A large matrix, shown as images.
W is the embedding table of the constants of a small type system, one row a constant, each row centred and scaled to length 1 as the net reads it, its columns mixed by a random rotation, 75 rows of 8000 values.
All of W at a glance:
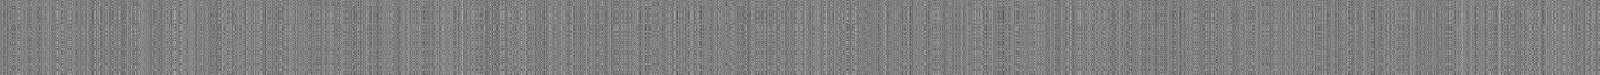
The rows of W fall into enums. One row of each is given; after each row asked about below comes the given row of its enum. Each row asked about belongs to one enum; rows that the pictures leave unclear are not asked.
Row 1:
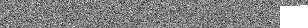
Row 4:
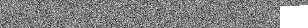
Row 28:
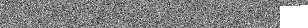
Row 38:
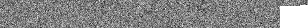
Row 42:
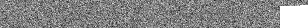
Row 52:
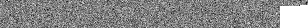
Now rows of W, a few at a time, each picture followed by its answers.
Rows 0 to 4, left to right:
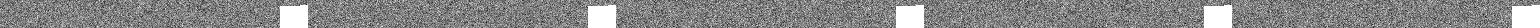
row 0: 38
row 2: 4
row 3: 38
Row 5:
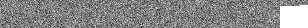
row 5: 4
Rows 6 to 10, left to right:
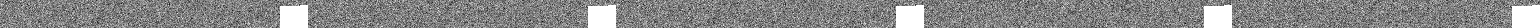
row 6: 28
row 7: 1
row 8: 28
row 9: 38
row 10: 1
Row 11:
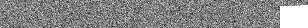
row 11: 42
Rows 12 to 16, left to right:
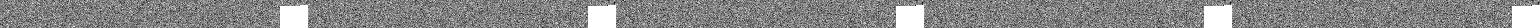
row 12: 1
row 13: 52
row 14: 52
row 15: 52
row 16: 52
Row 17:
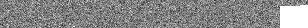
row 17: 1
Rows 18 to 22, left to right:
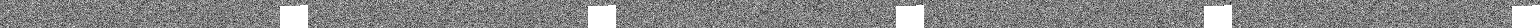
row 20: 38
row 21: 52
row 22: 1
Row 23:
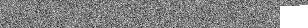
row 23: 4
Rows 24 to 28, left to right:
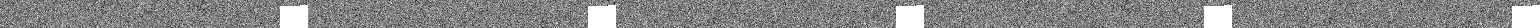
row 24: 38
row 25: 52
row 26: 28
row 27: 38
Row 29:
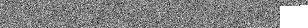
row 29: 28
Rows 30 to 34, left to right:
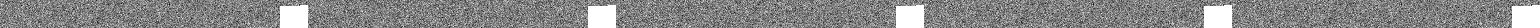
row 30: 28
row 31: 4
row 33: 28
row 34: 28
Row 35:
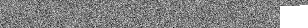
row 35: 4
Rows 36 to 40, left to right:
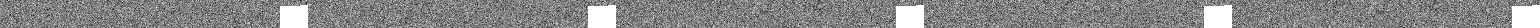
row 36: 52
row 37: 28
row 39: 1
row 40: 38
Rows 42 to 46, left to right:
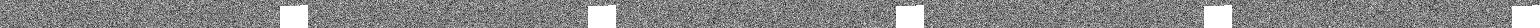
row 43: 1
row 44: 28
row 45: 1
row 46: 38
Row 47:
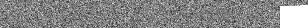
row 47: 42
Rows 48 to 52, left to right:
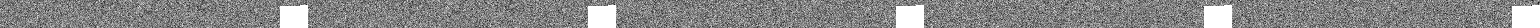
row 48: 38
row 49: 38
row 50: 4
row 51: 1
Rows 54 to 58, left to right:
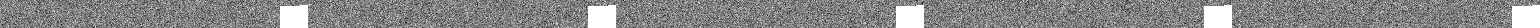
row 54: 4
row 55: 28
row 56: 52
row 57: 38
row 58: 1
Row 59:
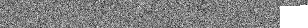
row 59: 38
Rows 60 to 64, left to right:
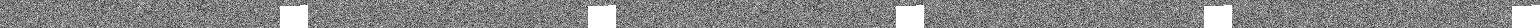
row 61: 1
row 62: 38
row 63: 4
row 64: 4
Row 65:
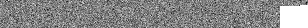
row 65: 52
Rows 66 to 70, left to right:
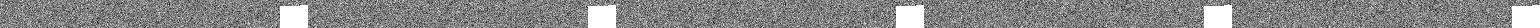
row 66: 28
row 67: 1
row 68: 28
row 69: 38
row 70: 38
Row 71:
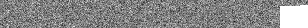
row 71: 1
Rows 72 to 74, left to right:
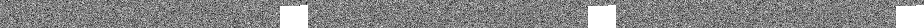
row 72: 52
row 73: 1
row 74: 1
